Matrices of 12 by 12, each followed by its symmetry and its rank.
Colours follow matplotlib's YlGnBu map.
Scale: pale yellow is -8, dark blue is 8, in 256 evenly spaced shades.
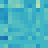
antisymmetric, rank two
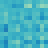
antisymmetric, rank two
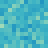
neither, full rank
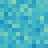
neither, full rank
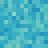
neither, full rank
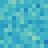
neither, full rank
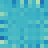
antisymmetric, rank two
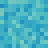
neither, full rank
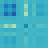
symmetric, rank one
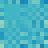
antisymmetric, rank two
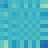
symmetric, rank one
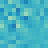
antisymmetric, rank two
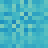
antisymmetric, rank two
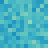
neither, full rank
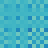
symmetric, rank one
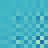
symmetric, rank one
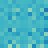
antisymmetric, rank two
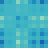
symmetric, rank one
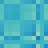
symmetric, rank one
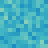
neither, full rank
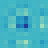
symmetric, rank one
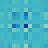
symmetric, rank one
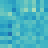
antisymmetric, rank two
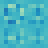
antisymmetric, rank two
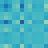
symmetric, rank one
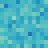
neither, full rank
